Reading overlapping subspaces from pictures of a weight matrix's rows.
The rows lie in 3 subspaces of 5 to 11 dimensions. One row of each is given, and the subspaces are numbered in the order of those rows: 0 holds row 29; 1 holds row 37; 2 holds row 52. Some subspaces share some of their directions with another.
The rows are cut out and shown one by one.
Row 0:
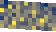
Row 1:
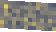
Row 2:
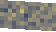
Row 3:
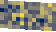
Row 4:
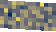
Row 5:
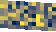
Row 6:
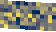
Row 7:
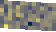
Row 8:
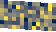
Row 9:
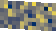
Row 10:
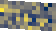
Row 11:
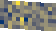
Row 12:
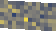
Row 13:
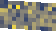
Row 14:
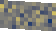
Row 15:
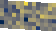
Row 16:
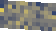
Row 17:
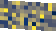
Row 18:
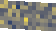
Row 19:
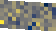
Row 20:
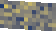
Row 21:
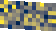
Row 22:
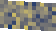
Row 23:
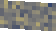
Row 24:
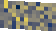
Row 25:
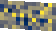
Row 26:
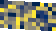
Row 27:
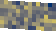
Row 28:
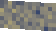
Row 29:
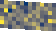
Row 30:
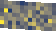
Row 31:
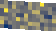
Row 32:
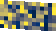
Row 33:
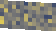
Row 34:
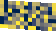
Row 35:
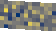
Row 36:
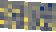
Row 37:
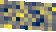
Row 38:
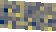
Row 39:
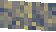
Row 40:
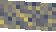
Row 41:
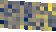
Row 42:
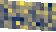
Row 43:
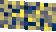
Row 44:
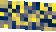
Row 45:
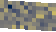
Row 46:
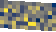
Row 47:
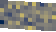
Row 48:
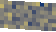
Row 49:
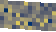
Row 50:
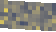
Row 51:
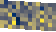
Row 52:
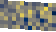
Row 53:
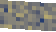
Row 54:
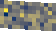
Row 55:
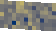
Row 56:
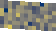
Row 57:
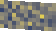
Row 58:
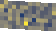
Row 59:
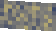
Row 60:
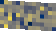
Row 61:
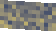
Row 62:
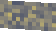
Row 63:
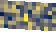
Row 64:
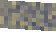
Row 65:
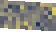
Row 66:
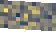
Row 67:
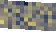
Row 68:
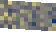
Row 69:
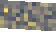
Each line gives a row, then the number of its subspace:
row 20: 2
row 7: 0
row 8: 2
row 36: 2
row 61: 2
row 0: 2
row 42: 2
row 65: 2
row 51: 2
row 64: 2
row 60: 0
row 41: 2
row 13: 1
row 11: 0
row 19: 2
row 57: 0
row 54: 0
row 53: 1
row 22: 2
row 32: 2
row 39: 2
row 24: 2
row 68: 2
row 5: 2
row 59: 2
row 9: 2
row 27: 2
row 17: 2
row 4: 2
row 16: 2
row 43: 0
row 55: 2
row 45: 2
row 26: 2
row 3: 1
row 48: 2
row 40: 1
